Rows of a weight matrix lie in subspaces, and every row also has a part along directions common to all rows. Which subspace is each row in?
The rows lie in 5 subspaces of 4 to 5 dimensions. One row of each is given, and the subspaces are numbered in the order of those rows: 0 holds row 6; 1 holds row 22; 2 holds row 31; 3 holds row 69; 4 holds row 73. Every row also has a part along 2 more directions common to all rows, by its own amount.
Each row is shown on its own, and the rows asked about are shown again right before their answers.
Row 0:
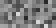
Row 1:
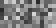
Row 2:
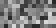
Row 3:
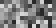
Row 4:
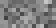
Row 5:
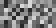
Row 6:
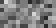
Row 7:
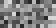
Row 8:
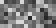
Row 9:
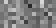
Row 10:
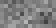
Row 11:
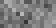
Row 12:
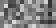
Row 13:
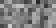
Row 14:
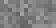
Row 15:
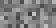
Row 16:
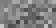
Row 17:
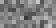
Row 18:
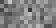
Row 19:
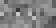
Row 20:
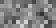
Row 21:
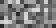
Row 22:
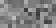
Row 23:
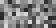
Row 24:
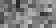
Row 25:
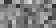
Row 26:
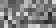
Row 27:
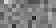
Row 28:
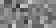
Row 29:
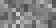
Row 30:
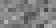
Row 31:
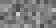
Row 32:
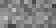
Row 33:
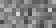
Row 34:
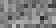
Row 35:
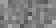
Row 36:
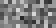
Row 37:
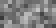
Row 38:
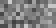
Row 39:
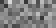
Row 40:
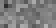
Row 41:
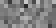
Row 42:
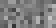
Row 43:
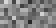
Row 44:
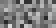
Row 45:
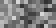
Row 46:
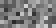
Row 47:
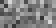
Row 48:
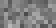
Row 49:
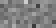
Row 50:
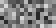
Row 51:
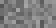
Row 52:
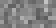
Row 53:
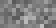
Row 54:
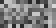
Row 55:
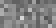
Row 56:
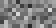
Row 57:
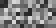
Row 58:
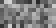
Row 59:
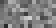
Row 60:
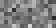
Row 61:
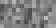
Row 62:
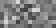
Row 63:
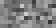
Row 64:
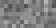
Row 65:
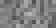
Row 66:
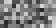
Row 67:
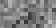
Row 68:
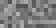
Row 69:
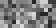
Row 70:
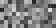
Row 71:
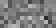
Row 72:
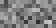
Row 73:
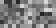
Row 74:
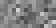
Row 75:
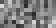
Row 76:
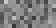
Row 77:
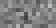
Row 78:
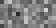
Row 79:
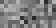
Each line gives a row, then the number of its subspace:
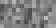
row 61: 3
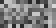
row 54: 0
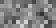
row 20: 3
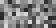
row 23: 2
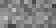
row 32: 4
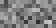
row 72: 2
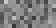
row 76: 4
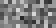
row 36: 3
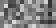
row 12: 0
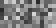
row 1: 3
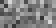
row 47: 1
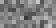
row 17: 3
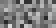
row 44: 2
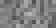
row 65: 3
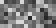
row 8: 2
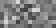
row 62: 2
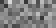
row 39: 1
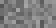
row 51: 3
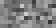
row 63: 4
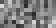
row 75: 3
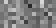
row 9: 3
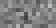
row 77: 2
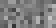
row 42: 3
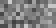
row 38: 0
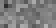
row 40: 0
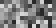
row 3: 3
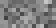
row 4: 3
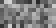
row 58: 0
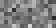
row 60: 4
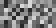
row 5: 4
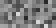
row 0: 2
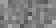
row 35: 1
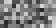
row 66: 1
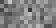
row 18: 1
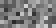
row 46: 0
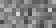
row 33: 0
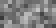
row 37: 2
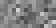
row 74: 4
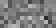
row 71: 1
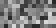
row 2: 0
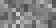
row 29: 2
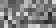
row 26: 0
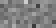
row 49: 3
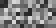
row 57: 4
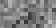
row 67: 1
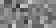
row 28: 4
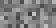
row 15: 2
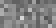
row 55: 1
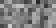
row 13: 0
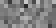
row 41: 1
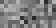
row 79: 3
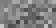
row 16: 1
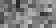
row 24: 4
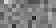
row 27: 4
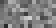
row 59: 4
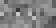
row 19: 2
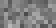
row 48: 1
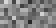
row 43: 4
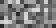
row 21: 2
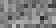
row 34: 0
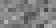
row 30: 3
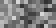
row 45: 4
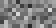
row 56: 4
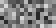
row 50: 1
